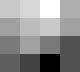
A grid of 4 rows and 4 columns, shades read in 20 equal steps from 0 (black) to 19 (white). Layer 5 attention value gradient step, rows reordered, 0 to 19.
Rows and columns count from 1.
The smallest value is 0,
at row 4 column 3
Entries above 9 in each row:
4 4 1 0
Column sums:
43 47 43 37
